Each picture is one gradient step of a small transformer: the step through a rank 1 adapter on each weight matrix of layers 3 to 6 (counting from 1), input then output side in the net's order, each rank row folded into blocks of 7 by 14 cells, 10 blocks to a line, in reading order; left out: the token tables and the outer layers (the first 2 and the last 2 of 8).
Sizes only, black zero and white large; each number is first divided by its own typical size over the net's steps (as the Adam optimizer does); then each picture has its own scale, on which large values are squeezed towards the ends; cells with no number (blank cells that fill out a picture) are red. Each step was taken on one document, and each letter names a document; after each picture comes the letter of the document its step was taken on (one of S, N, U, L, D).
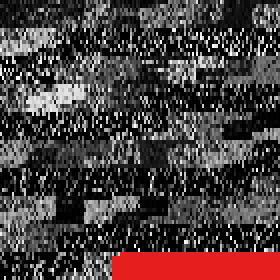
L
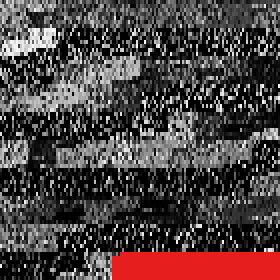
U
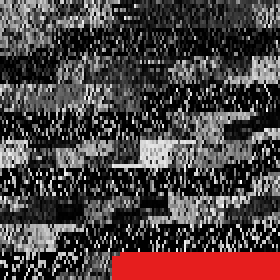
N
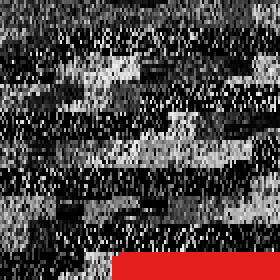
U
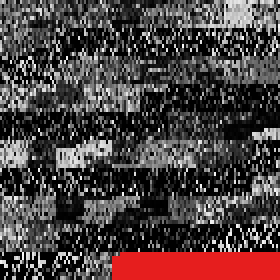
N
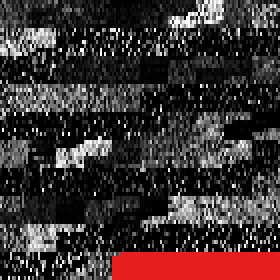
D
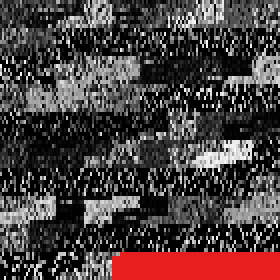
U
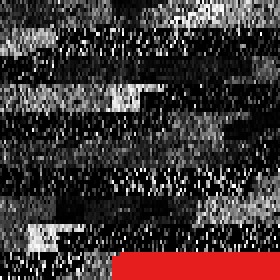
D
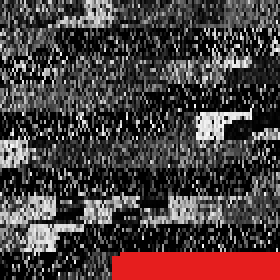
N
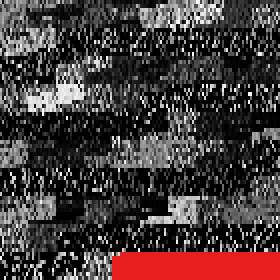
L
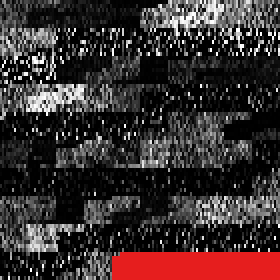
D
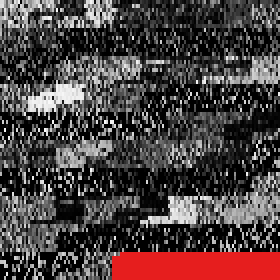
N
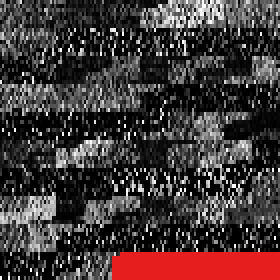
D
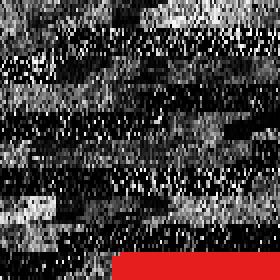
D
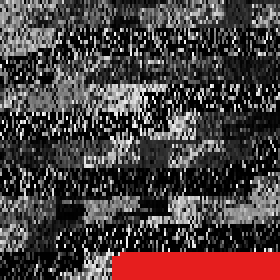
U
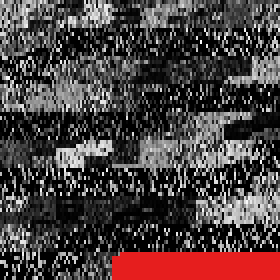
N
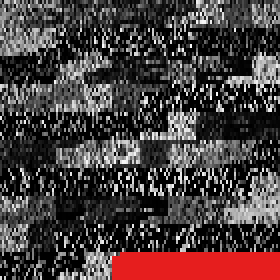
U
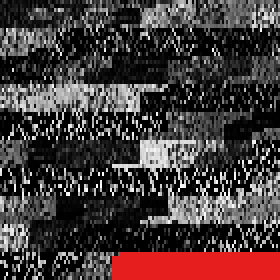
N
